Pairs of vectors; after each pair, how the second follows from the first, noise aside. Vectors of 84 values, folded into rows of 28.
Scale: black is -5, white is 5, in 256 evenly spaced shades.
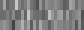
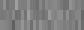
shrunk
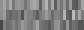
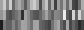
scaled up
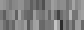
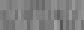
shrunk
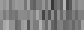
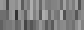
shuffled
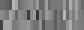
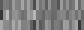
shuffled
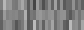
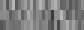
shuffled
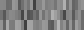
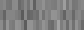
shrunk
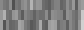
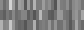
shuffled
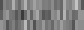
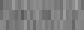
shrunk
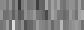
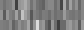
shuffled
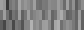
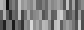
scaled up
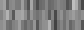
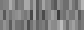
shuffled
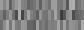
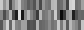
scaled up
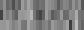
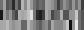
scaled up
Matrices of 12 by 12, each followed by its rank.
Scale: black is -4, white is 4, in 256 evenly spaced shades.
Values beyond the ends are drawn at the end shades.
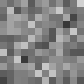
full rank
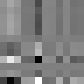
one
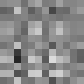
two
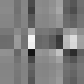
one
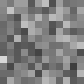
full rank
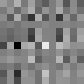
two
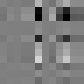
one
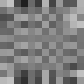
two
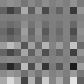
one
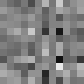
two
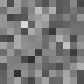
full rank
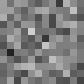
full rank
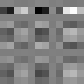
one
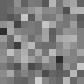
full rank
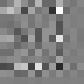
two
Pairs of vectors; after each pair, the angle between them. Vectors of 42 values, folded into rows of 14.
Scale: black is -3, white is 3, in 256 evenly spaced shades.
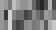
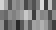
orthogonal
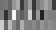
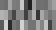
partly opposed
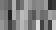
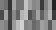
partly aligned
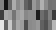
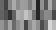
partly aligned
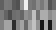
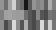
nearly opposite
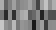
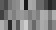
orthogonal
